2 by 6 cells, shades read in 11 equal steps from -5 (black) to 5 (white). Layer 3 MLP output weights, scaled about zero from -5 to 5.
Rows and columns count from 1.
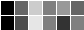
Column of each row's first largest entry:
3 3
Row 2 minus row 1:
0 -1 1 0 -4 1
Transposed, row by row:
-5 -5 / -1 -2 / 3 4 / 0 0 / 1 -3 / -1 0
